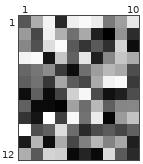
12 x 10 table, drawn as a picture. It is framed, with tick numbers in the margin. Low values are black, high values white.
Roughest part: bottom left. Calmest part: middle left. Average level on the scale: 50%.
